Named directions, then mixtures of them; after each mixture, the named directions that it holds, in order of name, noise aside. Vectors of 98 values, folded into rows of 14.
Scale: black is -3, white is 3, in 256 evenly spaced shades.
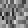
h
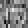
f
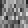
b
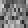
b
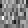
b, f, h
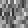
h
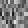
h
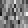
b, h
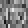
f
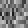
h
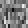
f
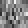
b, h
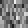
b, f, h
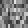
b, f, h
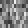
b, f, h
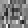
b, f, h
